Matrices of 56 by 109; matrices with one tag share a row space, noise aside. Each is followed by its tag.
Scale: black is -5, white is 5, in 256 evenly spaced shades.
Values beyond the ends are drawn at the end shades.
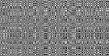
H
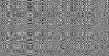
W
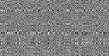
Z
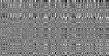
H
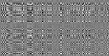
W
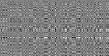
H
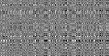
H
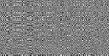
W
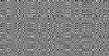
Z
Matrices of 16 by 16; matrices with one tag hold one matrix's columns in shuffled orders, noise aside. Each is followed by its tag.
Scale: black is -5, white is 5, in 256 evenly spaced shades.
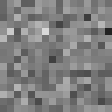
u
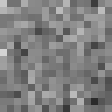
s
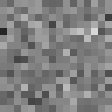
u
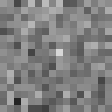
s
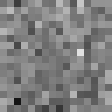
s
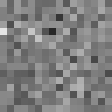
u
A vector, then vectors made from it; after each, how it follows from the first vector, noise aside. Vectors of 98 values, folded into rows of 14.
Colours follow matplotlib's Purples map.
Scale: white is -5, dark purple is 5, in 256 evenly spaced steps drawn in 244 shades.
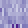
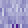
copied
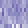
negated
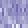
negated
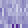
copied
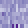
sign-scrambled
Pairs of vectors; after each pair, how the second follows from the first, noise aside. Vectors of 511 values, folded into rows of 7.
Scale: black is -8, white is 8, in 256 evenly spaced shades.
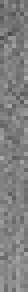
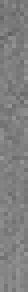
shrunk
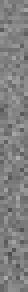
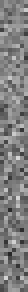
scaled up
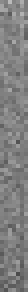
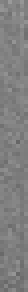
shrunk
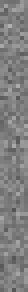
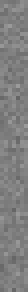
shrunk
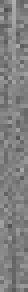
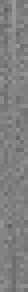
shrunk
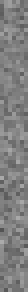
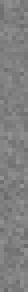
shrunk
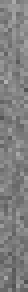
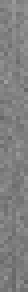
shrunk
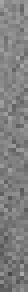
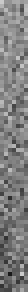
scaled up
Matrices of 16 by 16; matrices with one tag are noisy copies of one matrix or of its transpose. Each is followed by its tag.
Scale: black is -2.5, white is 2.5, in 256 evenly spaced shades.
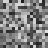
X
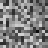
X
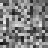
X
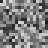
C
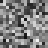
C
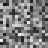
X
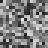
C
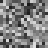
C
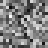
C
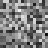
X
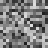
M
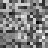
X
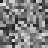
C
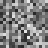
M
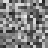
X
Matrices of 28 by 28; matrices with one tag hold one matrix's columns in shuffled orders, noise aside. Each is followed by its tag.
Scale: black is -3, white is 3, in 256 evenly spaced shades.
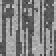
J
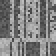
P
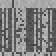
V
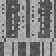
P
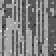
J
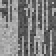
J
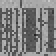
V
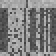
V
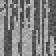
J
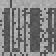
V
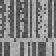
P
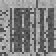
V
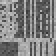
P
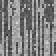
J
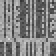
P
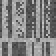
P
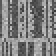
P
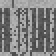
V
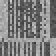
P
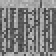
V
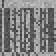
V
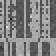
P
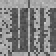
V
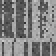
P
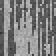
J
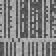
P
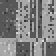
P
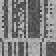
P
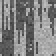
J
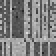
P
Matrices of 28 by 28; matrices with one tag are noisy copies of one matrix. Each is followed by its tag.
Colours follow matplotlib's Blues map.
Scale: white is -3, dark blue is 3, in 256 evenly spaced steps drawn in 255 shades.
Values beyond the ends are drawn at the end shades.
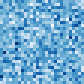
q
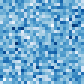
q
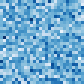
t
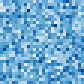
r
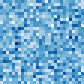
q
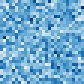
t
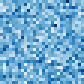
r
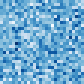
q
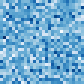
t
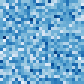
t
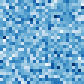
t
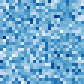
t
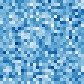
q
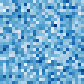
r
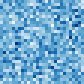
q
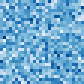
t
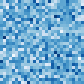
t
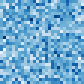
t
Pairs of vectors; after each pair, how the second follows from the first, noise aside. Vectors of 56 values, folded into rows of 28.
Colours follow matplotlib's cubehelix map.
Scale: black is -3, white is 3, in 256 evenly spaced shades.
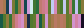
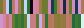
negated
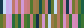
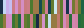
copied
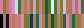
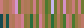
shrunk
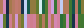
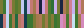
negated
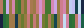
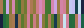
copied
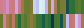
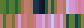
negated
